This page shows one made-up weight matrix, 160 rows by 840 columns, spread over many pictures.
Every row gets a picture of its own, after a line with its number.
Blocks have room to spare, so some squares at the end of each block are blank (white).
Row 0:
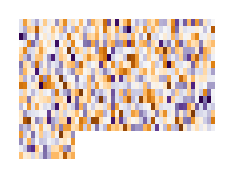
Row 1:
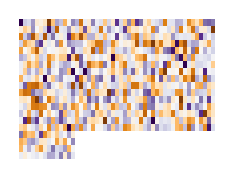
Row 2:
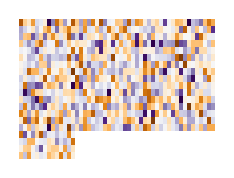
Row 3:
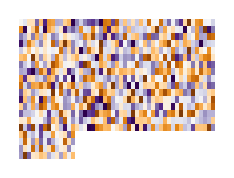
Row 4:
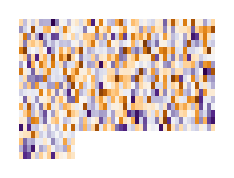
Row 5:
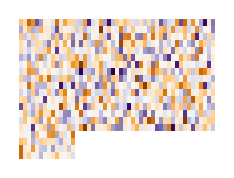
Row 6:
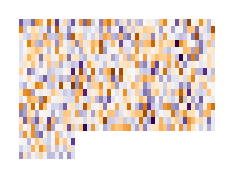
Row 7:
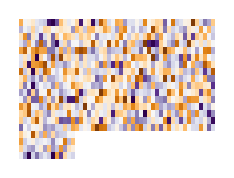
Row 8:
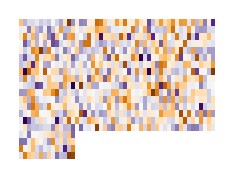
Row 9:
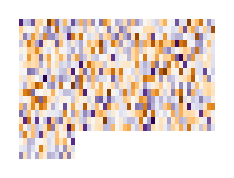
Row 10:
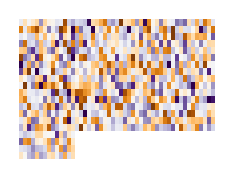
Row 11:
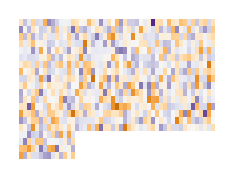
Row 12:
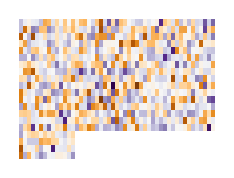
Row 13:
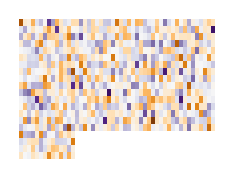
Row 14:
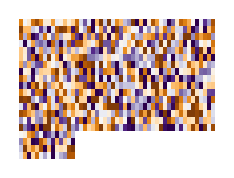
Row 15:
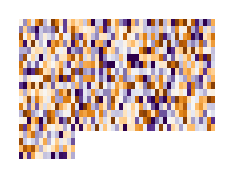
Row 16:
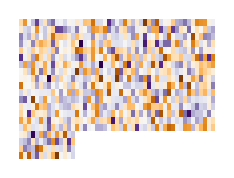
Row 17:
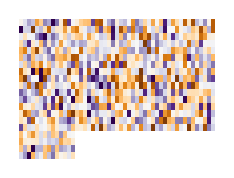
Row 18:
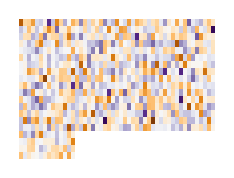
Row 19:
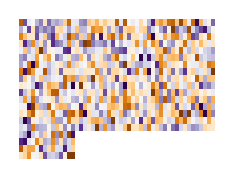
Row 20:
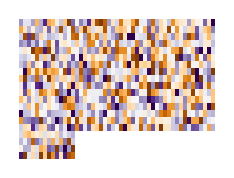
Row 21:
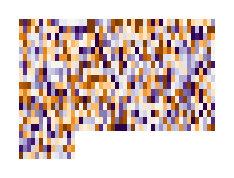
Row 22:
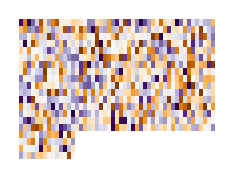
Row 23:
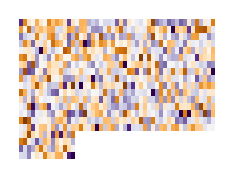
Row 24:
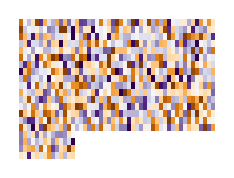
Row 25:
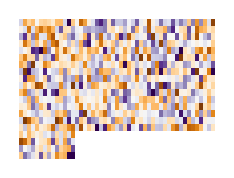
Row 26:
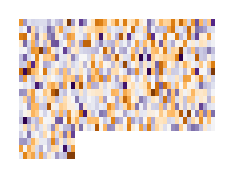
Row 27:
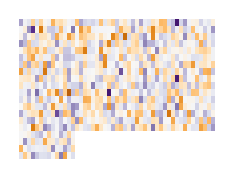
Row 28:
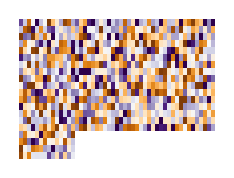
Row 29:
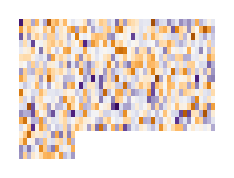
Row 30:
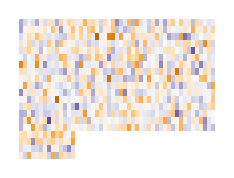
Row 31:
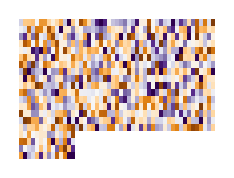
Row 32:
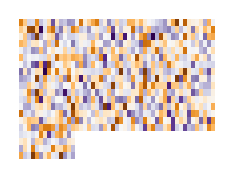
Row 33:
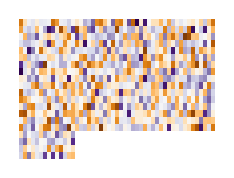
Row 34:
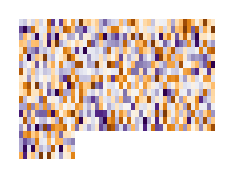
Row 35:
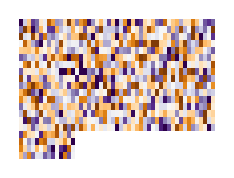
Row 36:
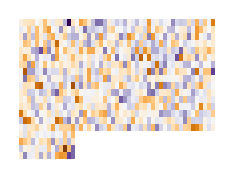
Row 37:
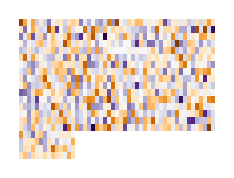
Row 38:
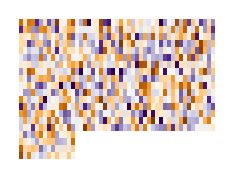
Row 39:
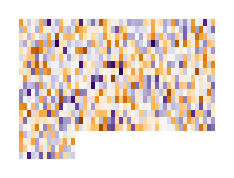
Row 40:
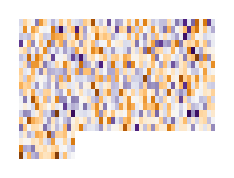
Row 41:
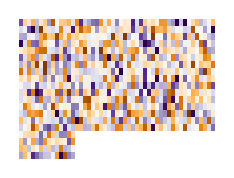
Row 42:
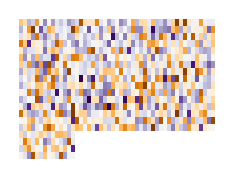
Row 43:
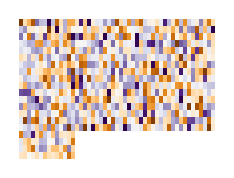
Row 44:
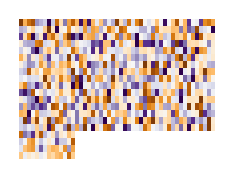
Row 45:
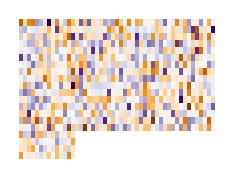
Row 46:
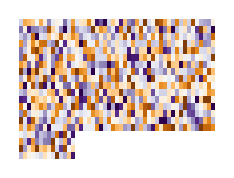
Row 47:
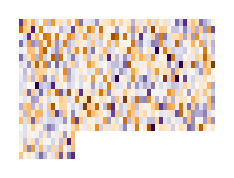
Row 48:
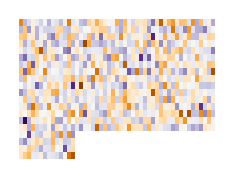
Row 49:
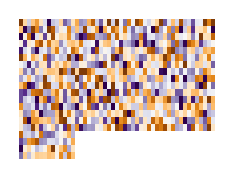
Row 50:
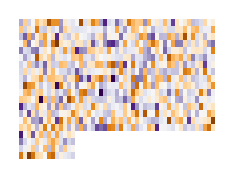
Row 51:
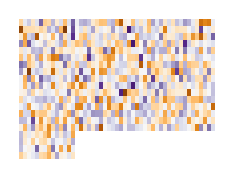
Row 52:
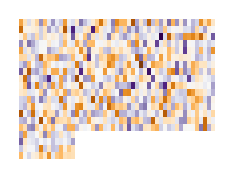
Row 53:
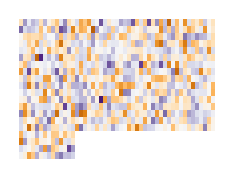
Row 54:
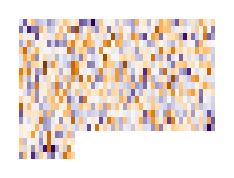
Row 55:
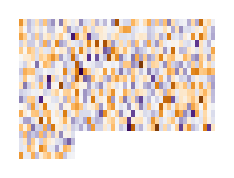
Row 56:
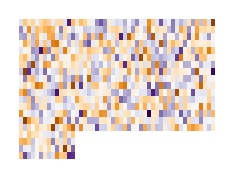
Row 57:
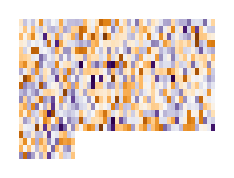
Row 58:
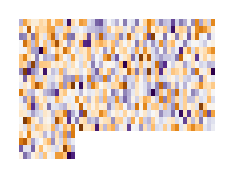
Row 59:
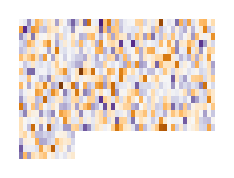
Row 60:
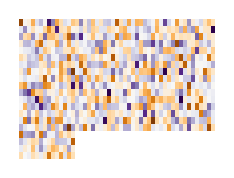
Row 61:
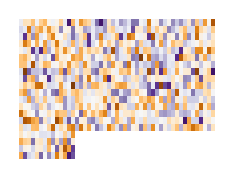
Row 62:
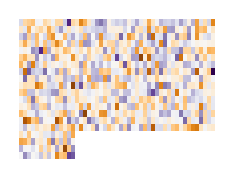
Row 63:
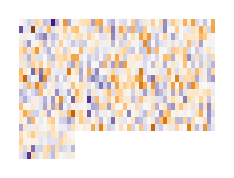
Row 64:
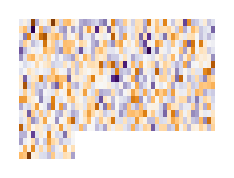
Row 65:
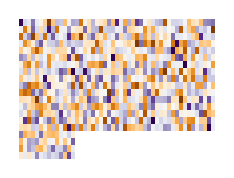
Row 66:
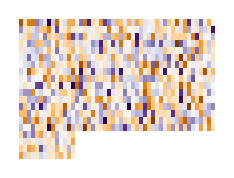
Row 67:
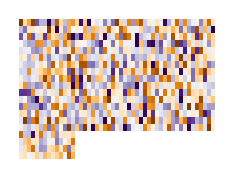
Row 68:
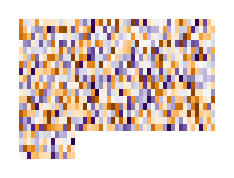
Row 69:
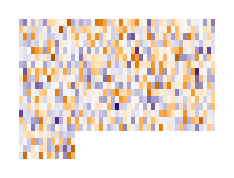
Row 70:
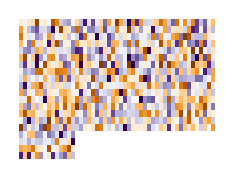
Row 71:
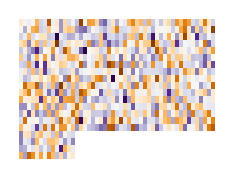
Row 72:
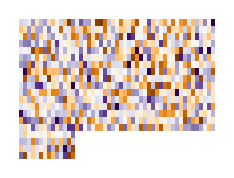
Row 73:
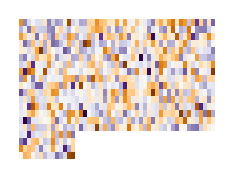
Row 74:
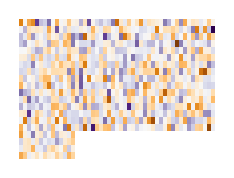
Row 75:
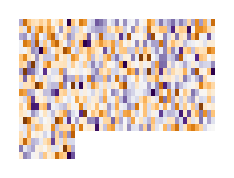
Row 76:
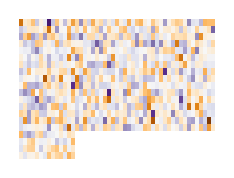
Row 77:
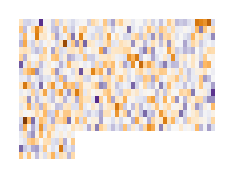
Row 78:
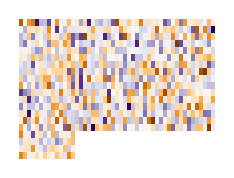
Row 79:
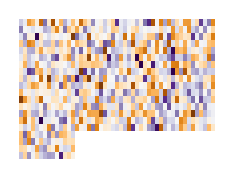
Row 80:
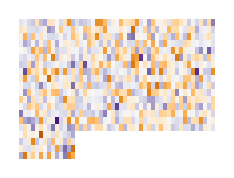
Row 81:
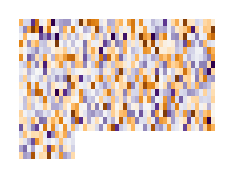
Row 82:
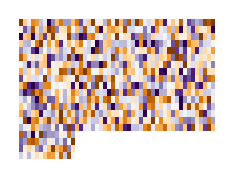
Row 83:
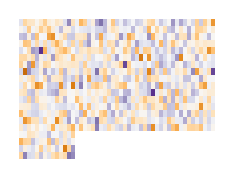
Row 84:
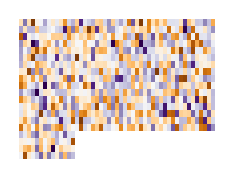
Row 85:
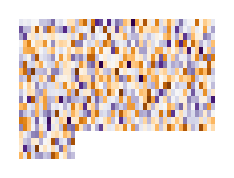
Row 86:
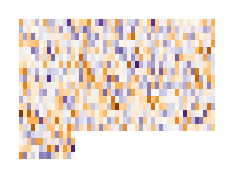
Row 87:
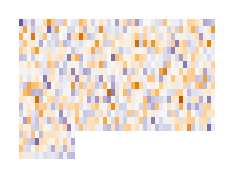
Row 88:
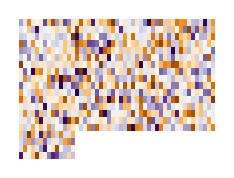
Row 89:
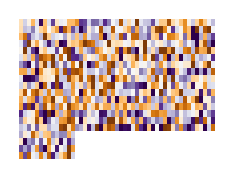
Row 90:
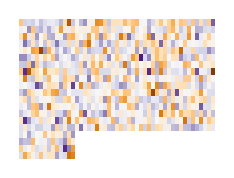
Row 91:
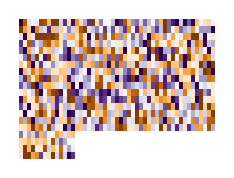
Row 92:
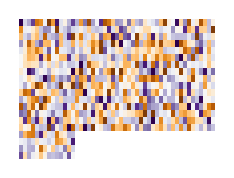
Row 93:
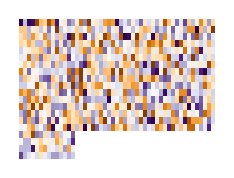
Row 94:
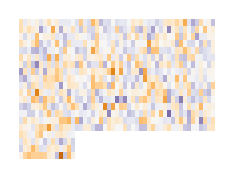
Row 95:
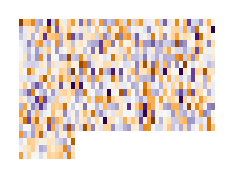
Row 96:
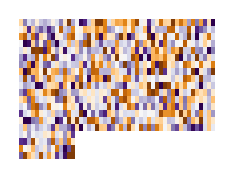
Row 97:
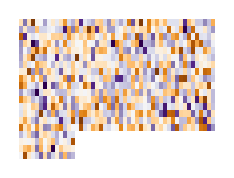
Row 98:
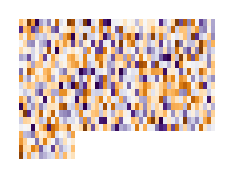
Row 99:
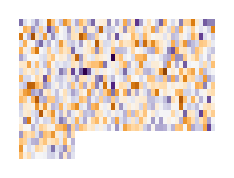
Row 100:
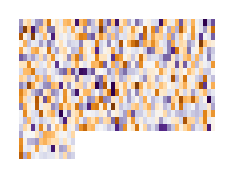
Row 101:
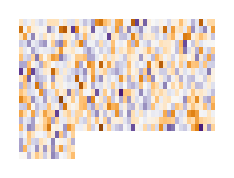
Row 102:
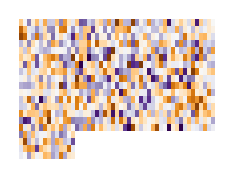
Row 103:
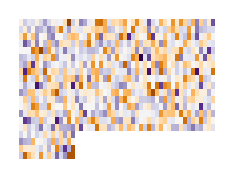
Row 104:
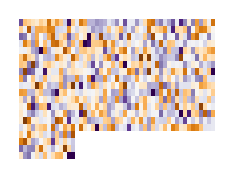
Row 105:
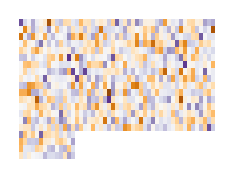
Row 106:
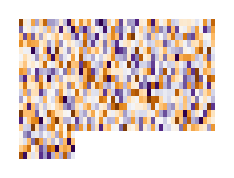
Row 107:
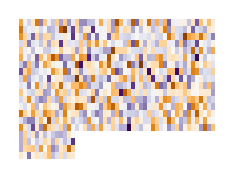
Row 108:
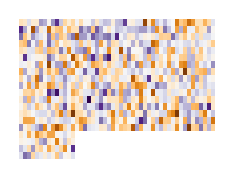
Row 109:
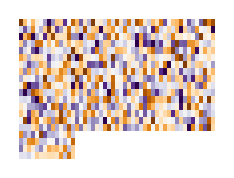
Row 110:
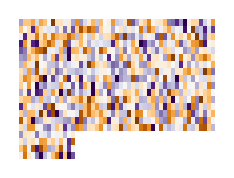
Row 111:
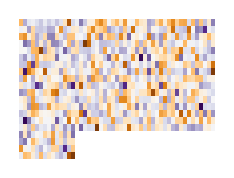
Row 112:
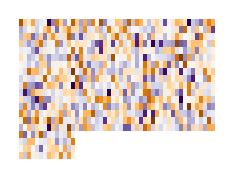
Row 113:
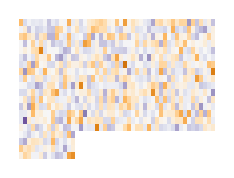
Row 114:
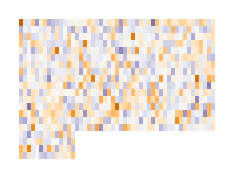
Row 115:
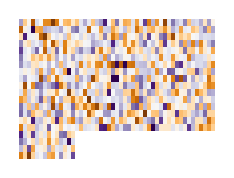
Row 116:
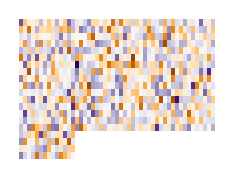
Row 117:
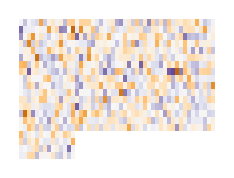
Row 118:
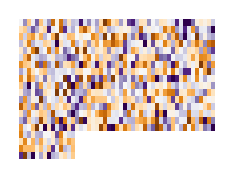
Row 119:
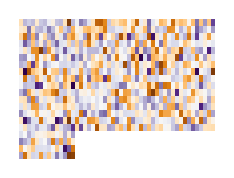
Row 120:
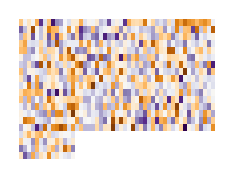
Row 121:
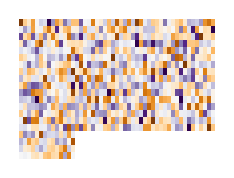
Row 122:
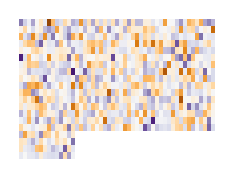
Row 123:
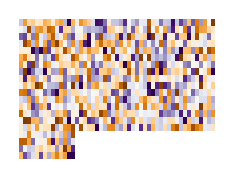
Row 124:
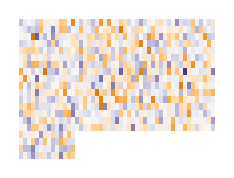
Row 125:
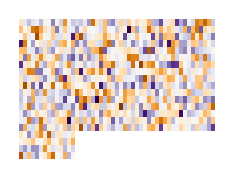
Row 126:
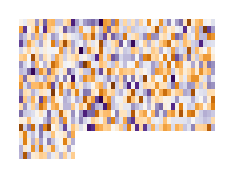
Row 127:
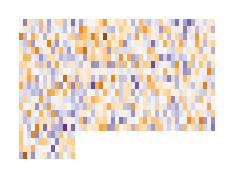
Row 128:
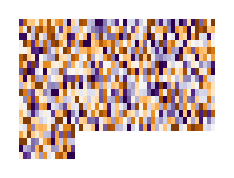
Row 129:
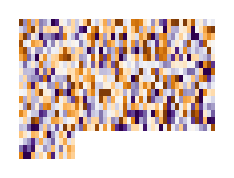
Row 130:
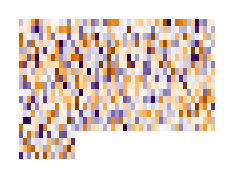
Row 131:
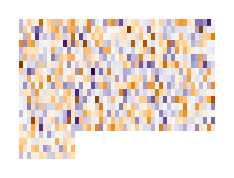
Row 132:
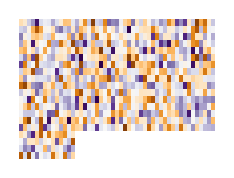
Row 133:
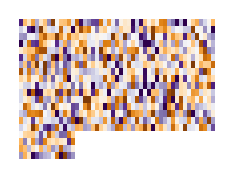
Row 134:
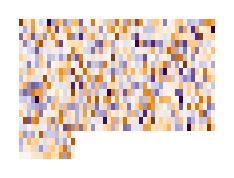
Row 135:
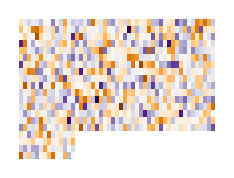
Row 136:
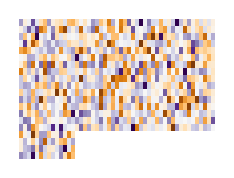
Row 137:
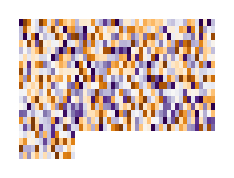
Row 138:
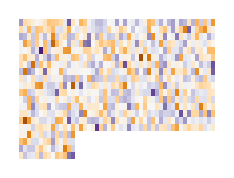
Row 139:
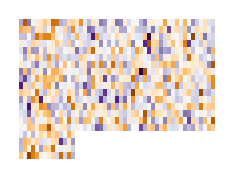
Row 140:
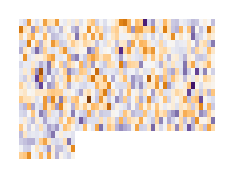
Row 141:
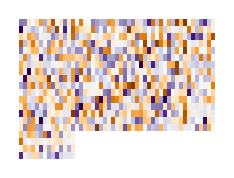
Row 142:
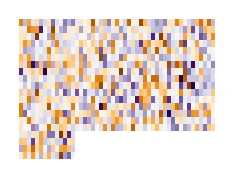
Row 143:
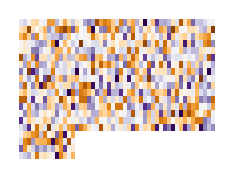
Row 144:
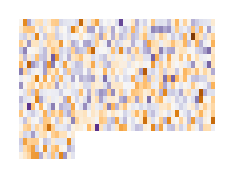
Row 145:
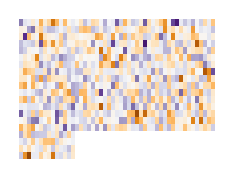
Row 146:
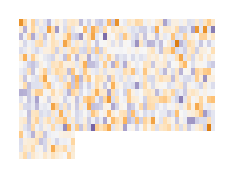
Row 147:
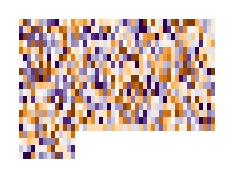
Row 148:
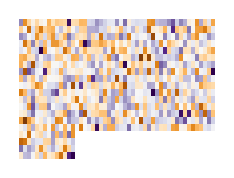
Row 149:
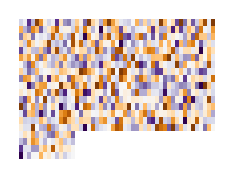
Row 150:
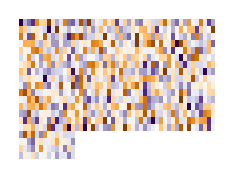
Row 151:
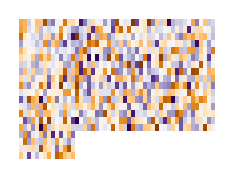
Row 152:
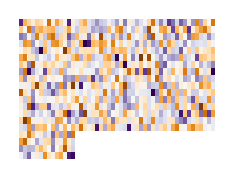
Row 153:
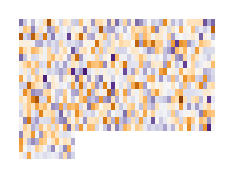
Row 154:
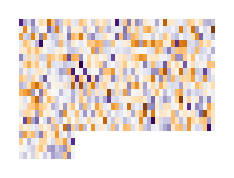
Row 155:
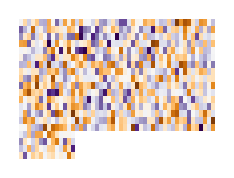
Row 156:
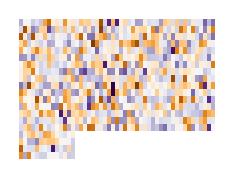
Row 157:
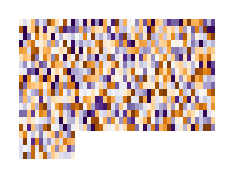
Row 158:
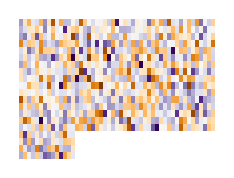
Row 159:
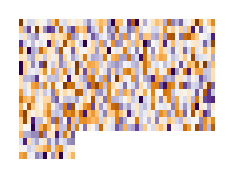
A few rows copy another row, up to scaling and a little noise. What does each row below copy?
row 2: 112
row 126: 3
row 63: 17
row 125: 135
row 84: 97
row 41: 133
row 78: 74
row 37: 146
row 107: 24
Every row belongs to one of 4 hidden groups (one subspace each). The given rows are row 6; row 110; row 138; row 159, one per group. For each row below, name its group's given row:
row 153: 6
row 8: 138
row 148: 138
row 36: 138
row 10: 159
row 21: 110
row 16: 159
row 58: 138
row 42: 110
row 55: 159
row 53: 159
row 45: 6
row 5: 6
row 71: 110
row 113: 138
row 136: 110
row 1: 6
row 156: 6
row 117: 159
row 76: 6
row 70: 159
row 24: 159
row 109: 6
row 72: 138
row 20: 138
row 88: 159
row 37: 6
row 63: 110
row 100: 6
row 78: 6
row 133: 110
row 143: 159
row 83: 138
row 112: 6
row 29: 138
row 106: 138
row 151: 159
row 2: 6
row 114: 138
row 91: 110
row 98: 6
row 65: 6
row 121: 6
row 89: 110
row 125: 159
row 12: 6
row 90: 138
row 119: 138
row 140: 110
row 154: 6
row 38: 6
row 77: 159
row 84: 110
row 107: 159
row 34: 110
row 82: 6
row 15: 159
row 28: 6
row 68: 159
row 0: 159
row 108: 110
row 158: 159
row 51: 159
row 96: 138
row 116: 159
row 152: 138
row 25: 138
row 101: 159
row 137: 159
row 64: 110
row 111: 138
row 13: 6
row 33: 159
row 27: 110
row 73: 138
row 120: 110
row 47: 110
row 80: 138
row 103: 138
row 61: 138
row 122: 6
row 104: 138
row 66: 6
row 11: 138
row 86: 138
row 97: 110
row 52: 159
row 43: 6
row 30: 159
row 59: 6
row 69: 138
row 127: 110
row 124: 110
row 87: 6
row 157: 6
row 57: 110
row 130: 159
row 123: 138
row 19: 138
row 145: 110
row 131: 159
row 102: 159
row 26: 138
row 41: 110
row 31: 138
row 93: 6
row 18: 6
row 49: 6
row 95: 6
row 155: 110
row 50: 110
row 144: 110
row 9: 6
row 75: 138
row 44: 6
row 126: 6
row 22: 110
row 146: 6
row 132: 159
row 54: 110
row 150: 6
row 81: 110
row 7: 110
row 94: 110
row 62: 138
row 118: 110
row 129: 110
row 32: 110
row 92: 6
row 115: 110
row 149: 6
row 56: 138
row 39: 110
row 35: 6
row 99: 6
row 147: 110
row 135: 159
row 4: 110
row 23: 138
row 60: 6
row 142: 110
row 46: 159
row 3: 6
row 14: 159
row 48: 138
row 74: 6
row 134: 6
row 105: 6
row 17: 110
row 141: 159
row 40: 159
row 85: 159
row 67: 6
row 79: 159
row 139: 110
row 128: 138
